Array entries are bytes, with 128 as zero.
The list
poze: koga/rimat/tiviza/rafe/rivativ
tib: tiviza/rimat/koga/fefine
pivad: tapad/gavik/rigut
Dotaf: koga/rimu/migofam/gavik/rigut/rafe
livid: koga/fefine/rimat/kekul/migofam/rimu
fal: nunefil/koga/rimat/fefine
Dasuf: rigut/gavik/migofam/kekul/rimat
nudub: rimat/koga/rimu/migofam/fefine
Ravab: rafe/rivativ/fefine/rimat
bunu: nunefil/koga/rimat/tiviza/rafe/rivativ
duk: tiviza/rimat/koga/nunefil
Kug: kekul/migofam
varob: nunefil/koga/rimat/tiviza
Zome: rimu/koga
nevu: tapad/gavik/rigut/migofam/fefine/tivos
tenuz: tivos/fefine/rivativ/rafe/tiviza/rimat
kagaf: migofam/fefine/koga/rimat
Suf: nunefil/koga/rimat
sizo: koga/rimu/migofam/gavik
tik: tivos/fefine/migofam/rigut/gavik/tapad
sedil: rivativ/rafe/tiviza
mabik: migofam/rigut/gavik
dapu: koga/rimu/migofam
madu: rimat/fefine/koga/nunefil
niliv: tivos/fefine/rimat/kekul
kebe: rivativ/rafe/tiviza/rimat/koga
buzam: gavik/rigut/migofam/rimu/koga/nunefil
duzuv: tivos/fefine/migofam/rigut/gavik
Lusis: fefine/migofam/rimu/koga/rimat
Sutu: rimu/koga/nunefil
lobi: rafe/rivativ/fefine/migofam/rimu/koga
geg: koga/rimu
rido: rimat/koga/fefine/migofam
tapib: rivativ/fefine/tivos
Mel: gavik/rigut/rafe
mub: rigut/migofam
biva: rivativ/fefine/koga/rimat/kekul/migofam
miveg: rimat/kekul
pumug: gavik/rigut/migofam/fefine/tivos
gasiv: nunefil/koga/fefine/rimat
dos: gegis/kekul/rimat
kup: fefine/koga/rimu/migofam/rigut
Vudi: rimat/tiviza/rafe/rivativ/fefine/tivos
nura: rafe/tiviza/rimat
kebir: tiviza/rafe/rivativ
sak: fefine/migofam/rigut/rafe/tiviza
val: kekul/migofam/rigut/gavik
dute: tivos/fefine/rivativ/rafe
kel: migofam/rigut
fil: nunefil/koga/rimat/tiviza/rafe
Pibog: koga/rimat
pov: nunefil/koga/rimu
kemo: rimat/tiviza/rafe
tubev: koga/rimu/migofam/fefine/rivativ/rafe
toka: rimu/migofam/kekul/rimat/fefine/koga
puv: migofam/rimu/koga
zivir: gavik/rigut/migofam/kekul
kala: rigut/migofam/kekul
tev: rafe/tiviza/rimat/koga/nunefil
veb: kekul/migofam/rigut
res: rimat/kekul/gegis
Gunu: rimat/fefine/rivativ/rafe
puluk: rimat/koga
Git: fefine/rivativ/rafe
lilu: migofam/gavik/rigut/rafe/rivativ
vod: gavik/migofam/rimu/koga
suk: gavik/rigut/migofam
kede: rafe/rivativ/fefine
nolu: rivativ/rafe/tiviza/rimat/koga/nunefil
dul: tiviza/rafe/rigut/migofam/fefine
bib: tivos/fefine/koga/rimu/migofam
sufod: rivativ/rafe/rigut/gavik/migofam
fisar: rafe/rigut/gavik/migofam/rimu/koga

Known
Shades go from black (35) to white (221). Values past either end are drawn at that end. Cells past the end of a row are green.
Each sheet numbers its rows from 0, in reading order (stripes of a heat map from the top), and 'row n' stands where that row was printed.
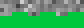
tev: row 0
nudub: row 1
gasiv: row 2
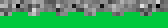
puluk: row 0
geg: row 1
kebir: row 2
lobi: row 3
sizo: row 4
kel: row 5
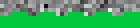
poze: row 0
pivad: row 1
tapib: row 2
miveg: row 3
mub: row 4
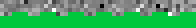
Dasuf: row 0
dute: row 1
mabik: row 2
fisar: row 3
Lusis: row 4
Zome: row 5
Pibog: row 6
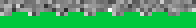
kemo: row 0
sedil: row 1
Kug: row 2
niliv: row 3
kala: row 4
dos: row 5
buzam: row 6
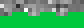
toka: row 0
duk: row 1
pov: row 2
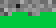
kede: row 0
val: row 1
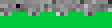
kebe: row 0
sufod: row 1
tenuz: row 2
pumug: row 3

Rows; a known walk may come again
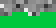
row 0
toka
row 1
Ravab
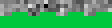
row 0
bib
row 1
kel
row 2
geg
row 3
rido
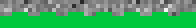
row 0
tubev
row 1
tib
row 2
lilu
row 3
dapu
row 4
duzuv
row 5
Gunu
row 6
nudub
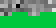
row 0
puluk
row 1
duk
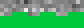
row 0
kagaf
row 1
Sutu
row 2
nolu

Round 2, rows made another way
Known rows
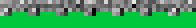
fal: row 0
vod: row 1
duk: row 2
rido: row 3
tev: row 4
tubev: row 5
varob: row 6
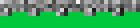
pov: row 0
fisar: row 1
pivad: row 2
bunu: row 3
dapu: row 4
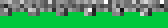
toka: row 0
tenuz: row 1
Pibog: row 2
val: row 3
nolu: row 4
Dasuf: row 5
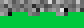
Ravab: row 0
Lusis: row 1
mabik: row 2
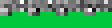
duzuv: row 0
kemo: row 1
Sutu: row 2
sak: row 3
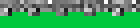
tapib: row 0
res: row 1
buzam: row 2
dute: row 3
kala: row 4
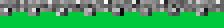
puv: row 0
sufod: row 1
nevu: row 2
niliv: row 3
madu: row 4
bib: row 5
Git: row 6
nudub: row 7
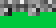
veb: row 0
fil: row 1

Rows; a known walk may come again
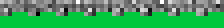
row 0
Zome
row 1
lobi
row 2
Kug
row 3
geg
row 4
fil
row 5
Gunu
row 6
pov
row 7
nura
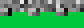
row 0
madu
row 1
tib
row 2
poze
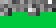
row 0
gasiv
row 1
dute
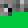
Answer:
kel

